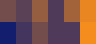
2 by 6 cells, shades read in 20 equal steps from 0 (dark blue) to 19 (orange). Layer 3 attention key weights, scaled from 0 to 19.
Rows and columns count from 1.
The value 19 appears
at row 2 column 6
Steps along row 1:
down up down up up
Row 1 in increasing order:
5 6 8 11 12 18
